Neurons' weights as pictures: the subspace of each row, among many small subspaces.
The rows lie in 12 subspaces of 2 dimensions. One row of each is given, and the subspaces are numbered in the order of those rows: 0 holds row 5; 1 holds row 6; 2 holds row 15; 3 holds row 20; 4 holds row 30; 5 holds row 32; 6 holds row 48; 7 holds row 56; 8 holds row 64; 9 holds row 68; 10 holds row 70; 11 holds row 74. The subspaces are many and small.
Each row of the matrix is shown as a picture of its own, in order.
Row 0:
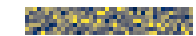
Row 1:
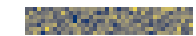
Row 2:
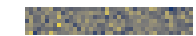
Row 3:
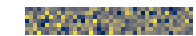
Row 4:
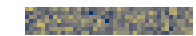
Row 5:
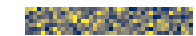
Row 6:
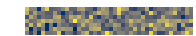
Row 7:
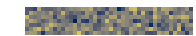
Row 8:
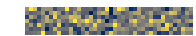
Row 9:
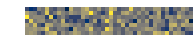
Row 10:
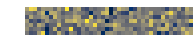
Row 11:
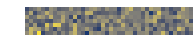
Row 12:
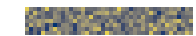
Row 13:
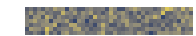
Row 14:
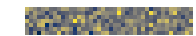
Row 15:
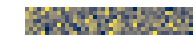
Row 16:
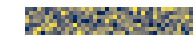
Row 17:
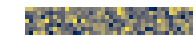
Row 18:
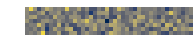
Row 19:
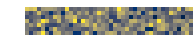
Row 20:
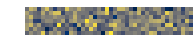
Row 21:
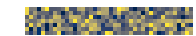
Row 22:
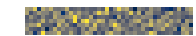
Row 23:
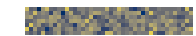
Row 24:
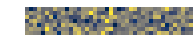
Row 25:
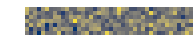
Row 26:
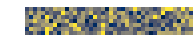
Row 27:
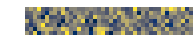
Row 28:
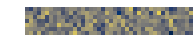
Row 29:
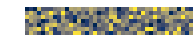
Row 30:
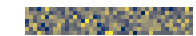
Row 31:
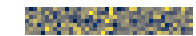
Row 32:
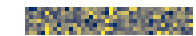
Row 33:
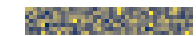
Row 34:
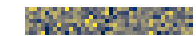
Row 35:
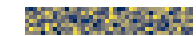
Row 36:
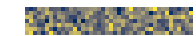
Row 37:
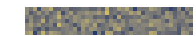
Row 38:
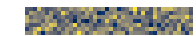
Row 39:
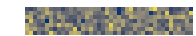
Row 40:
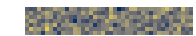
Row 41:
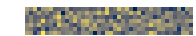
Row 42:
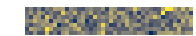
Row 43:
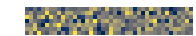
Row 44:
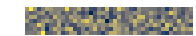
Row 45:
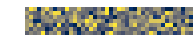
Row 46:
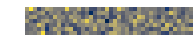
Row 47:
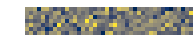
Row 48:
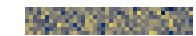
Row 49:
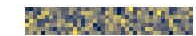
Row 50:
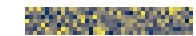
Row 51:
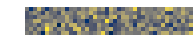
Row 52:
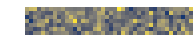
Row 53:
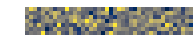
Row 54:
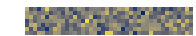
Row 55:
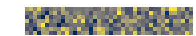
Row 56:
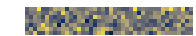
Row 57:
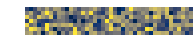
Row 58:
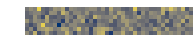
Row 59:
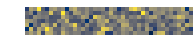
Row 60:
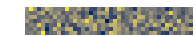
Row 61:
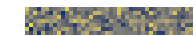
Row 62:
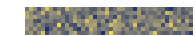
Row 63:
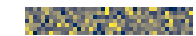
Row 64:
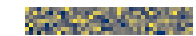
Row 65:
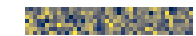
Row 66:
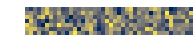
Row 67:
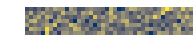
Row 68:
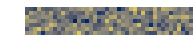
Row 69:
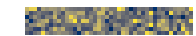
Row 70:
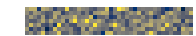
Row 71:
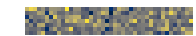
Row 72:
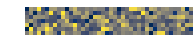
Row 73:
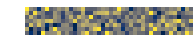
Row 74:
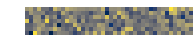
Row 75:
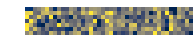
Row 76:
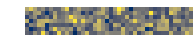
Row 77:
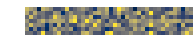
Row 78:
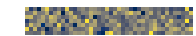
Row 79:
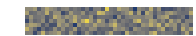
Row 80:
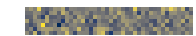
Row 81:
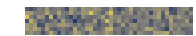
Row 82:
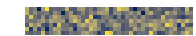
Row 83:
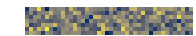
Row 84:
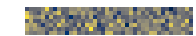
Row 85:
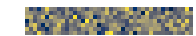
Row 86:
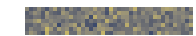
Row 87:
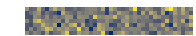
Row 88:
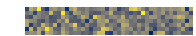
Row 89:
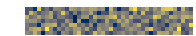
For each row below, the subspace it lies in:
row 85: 4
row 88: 8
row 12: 4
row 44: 2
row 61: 8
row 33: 7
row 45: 3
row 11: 4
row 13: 6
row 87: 3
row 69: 9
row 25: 1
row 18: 2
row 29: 11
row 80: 7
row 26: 6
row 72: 8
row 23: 8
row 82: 1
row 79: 9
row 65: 10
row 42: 6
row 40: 10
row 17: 11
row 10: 5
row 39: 0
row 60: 2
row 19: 11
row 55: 7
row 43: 1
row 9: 5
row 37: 11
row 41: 11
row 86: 5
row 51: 2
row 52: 9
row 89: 0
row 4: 2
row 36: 0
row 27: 7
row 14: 1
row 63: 0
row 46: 2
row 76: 10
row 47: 10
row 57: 10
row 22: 0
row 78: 8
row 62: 2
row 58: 7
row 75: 2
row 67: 6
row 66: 10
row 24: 3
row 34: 5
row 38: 9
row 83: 4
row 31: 3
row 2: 11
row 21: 1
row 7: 9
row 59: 8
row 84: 5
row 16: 9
